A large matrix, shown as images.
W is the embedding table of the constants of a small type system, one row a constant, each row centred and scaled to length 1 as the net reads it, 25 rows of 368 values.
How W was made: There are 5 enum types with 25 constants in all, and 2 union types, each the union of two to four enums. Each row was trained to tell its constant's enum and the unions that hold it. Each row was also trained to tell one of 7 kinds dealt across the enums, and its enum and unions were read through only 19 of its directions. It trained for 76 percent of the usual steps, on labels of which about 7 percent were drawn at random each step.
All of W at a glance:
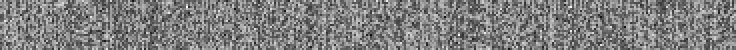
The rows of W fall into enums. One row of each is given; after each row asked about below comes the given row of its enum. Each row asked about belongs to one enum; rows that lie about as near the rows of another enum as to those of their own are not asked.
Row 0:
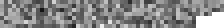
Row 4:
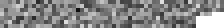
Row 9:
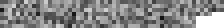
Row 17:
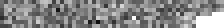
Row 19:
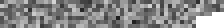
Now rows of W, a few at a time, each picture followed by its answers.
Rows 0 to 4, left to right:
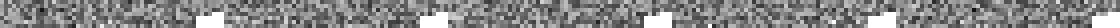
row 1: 0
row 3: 0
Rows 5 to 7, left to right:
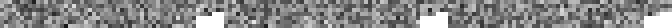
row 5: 19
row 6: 0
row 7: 17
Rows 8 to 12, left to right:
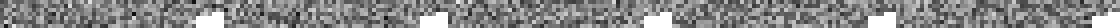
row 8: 17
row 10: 19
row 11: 0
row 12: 4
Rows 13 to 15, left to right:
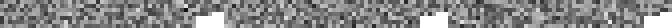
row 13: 4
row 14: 4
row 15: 19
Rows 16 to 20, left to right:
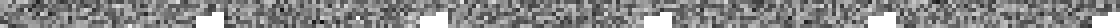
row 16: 19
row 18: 19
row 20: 4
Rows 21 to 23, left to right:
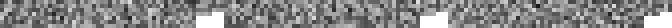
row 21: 17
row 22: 17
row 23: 4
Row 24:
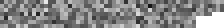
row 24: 9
